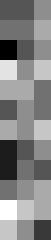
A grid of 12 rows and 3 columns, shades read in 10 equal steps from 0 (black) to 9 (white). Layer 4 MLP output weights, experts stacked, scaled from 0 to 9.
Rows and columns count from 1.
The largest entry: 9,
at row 11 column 1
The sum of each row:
11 14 8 20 16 12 18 9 8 15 22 14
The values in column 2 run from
3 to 7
